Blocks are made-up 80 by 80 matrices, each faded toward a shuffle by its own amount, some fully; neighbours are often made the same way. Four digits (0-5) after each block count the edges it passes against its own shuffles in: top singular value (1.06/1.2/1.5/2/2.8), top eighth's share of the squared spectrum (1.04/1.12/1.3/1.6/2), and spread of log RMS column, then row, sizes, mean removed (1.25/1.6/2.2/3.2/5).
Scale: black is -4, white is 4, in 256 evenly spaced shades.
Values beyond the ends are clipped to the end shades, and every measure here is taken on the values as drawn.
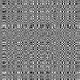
5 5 4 4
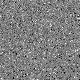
0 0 0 0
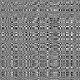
5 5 4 4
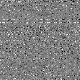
3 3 0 3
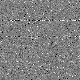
3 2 0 2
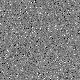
0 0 0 0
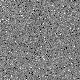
0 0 0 0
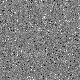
0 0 0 0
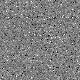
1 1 0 1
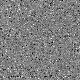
0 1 0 1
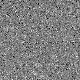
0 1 0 2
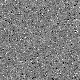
0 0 0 0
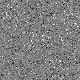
0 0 0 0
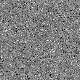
0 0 0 1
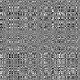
5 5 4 4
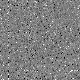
2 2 1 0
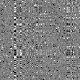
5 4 3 2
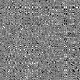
4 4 2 2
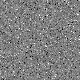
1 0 0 0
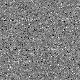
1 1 0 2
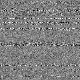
2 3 0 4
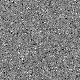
0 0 0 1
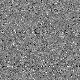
1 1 0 2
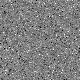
0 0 0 0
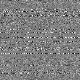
2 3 0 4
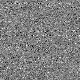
1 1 0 2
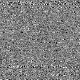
1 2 0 3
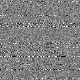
2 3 0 3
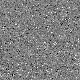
1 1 0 0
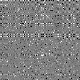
5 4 2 3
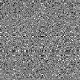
4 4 2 3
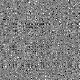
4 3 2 2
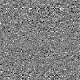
4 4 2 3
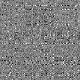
4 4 2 3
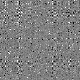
4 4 2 2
